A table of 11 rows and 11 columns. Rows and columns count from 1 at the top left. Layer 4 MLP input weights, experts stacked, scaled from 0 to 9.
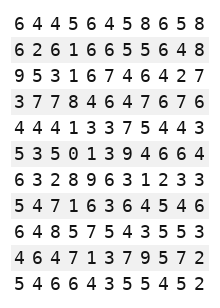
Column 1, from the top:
6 6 9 3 4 5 6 5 6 4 5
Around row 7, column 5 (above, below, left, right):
1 6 8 6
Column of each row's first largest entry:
8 11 1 4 7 7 5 3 3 8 3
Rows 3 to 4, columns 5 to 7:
6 7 4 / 4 6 4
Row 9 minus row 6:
1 1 3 5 6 2 -5 -1 -1 -1 -1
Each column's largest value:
9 7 8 8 9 7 9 9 6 7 8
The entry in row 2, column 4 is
1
